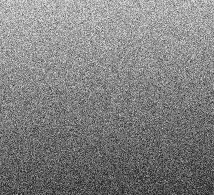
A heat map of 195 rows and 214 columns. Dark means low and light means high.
Overall the values sit about 50% of the way up the scale. No row or column stands out. There are no regular stripes. The field climbs toward the top.
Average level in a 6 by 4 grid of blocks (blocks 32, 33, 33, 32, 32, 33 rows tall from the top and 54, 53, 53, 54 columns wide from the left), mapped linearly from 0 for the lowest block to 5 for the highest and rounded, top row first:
5 5 5 5
4 4 4 4
3 3 3 3
2 2 2 2
1 1 1 1
0 0 0 0
